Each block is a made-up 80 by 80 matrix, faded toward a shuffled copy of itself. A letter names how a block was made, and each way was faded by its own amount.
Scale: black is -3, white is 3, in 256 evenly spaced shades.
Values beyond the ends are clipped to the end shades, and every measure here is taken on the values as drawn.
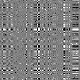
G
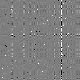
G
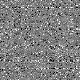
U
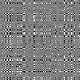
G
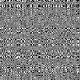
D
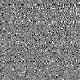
U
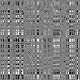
G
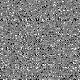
U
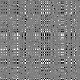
G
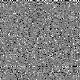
U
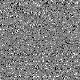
U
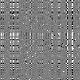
G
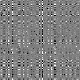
G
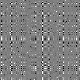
G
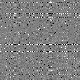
D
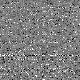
U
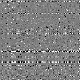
D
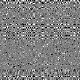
D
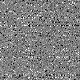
U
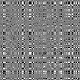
G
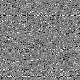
U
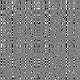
G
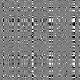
G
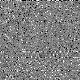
U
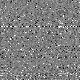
U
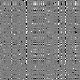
G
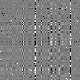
G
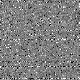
U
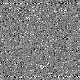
U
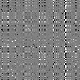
G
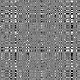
G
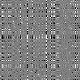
G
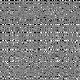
D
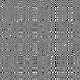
G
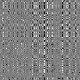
G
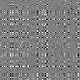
G
